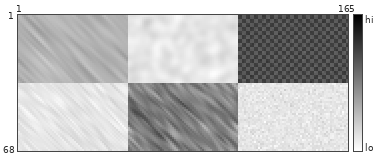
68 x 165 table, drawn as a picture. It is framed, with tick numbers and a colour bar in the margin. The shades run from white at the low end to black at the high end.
The table splits into 2 rows of 3 panels. Panel 1,1: low, slanting down to the right, faint in contrast. Panel 1,2: very low, blotchy, faint in contrast. Panel 1,3: high, checkered. Panel 2,1: very low, slanting down to the right, faint in contrast. Panel 2,2: middling, slanting down to the right. Panel 2,3: very low, fine-grained, faint in contrast.
